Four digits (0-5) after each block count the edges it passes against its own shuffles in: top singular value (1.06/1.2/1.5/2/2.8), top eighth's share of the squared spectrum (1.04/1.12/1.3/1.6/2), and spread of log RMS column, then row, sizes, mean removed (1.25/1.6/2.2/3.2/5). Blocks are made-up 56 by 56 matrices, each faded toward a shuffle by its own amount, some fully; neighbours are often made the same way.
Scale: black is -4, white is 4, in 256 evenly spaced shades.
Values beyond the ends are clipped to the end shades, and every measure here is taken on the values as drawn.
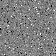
0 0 0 0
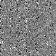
1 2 2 0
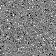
0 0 0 0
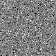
1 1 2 0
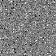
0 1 1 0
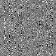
2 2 3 0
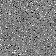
1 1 0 0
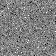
0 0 0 0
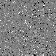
2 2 1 0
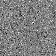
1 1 0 0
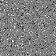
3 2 0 1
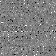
3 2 1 1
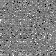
3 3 0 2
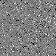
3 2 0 0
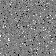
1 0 0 0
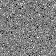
0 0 0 0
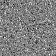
2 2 0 1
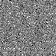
2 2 0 1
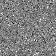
1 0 0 0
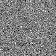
1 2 0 1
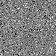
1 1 0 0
